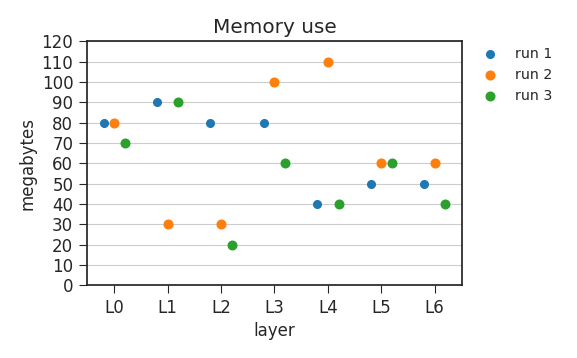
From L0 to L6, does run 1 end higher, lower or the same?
lower
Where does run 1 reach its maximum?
L1
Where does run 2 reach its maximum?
L4
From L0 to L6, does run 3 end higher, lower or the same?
lower
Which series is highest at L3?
run 2
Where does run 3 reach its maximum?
L1
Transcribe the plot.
Title: Memory use
x-axis: layer, ticks L0 L1 L2 L3 L4 L5 L6
y-axis: megabytes, ticks 0 10 20 30 40 50 60 70 80 90 100 110 120
Legend: run 1, run 2, run 3
Values:
run 1: 80 90 80 80 40 50 50
run 2: 80 30 30 100 110 60 60
run 3: 70 90 20 60 40 60 40
